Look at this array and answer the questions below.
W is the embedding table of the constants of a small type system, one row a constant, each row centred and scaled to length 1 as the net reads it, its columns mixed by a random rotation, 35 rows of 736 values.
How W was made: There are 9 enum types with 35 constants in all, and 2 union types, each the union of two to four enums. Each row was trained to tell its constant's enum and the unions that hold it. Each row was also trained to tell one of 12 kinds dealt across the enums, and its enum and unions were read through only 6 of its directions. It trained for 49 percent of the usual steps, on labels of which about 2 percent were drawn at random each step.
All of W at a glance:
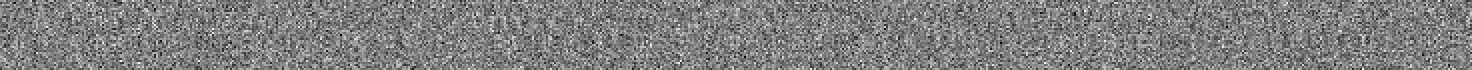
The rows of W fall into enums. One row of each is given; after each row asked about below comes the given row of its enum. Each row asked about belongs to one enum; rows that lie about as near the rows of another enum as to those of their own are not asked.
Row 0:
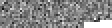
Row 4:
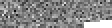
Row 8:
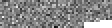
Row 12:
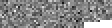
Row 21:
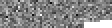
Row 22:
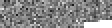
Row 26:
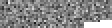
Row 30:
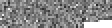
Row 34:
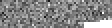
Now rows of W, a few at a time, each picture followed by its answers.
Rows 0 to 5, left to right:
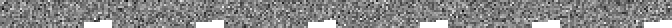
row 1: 34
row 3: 0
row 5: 21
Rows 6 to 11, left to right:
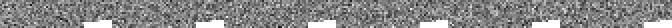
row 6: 8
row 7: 0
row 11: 34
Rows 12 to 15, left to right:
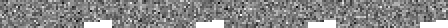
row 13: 34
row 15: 8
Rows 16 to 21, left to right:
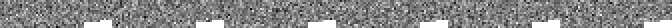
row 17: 30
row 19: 8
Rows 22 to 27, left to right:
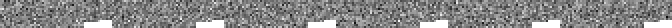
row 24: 21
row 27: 4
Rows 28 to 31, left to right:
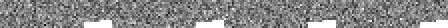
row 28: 21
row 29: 0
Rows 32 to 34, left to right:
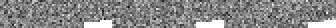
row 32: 0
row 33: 21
